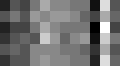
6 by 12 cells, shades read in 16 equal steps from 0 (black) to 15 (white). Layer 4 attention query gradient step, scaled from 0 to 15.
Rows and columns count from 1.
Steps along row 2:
up down up down up same down down down up down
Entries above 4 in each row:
9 11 7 10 11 10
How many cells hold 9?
6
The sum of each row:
77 86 75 83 78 81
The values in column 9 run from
6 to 9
